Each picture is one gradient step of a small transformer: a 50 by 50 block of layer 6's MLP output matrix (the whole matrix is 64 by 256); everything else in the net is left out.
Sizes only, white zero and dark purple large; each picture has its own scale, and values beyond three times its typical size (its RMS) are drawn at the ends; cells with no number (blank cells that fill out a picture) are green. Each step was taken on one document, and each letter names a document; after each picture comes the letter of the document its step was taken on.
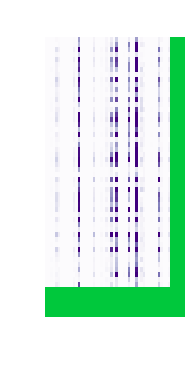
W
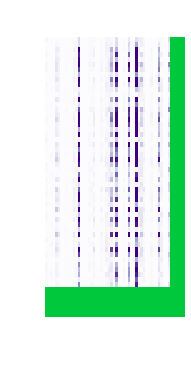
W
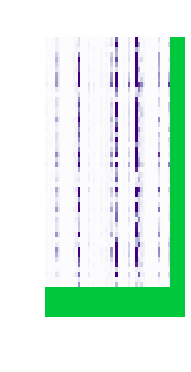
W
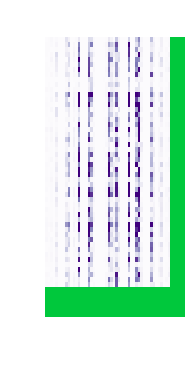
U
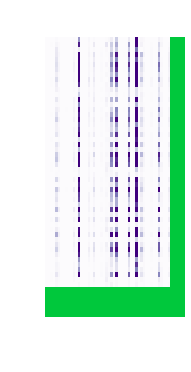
W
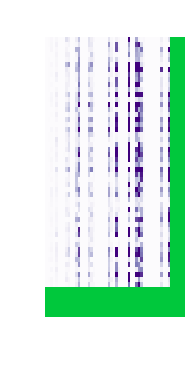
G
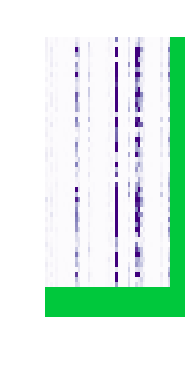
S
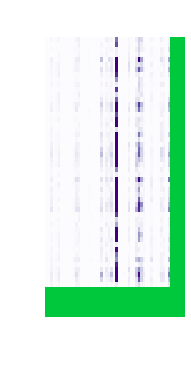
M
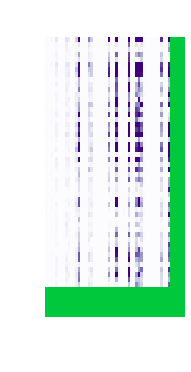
G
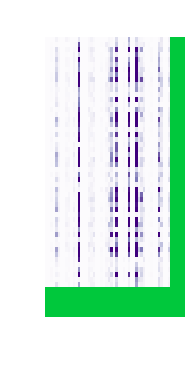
W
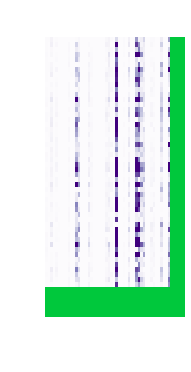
S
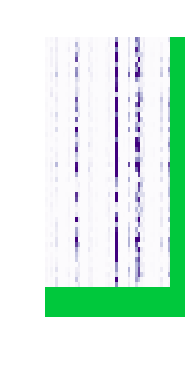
S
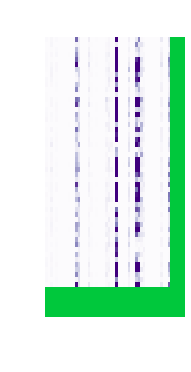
S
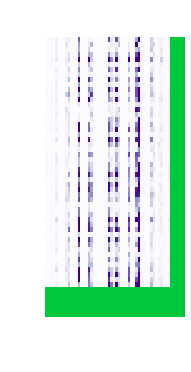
U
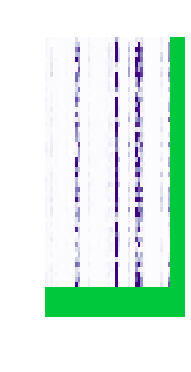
S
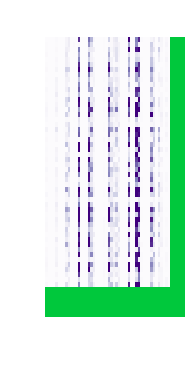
U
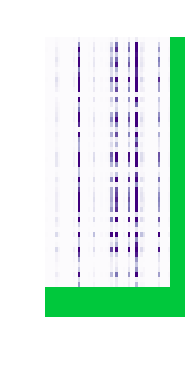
W
